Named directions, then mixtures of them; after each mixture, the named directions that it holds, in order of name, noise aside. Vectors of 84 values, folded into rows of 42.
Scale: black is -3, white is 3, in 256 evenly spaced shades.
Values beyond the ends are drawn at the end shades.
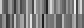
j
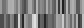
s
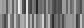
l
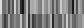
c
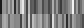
c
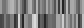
s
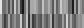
c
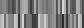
s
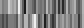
l, s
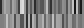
c, j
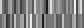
j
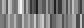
c, l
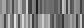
l, s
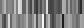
j, l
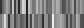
c, l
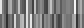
j, l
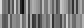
c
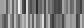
l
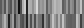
l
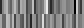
j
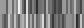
l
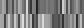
l, s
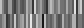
j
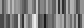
s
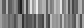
c, l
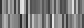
c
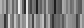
l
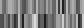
s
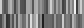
j, s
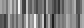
l, s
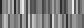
c
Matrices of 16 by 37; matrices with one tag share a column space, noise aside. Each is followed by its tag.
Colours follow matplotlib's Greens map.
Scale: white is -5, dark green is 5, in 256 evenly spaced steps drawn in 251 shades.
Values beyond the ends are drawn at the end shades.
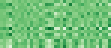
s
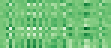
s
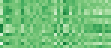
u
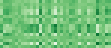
u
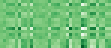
s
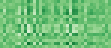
u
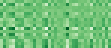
s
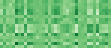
u
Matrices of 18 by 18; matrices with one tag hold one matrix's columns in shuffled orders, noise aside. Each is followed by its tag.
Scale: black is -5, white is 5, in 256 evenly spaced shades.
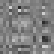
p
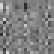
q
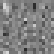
q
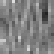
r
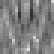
r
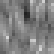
r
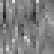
r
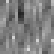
r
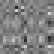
p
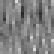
r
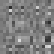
p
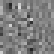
q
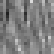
r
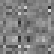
p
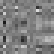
p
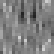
r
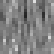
r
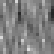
r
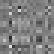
p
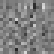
q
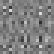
p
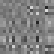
p
